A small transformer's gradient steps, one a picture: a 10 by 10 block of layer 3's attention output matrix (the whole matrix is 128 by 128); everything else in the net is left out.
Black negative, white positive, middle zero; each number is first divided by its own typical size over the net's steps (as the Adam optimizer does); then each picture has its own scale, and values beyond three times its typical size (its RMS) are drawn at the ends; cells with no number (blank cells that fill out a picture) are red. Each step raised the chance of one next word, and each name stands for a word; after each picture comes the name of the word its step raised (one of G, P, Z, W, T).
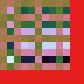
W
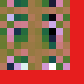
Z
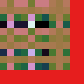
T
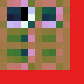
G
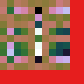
W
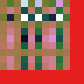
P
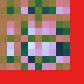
W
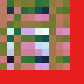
W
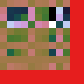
G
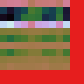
G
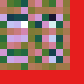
P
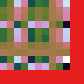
Z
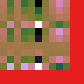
Z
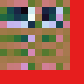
G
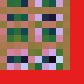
Z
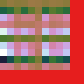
W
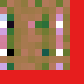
T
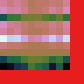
P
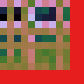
G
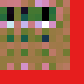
G
